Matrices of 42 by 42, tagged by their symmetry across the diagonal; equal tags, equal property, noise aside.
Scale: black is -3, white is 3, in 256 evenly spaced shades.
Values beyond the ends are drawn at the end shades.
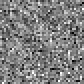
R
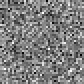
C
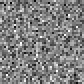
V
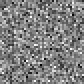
V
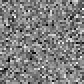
V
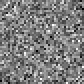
C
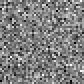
R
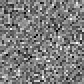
C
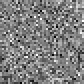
R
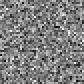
V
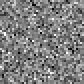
R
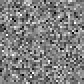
R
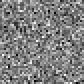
V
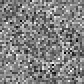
C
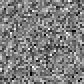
C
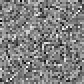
C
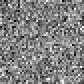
V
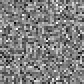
R
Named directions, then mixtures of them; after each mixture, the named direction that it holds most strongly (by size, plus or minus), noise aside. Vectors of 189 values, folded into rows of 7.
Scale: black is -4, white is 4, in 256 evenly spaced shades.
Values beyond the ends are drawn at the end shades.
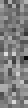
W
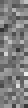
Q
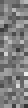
Q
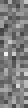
Q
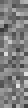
Q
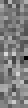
W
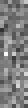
Q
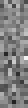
W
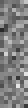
Q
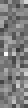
Q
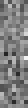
W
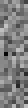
Q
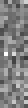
W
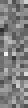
Q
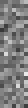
Q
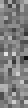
W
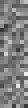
Q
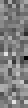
W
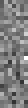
W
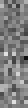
W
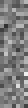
Q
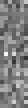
W
